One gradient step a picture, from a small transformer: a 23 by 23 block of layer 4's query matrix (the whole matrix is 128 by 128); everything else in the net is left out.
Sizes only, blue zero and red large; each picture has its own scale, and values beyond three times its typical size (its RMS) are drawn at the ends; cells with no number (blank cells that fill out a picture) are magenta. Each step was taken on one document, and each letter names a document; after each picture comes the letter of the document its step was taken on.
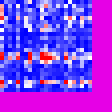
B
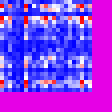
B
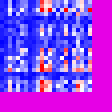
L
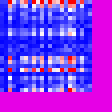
L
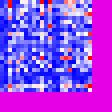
L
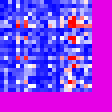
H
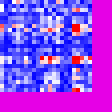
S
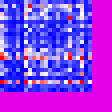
B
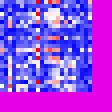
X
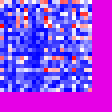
S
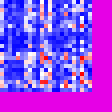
B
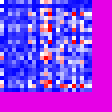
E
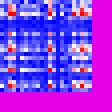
S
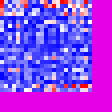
S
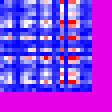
X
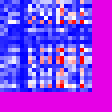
E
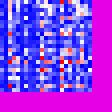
L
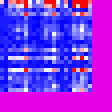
S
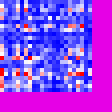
B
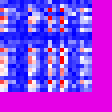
E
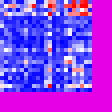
S
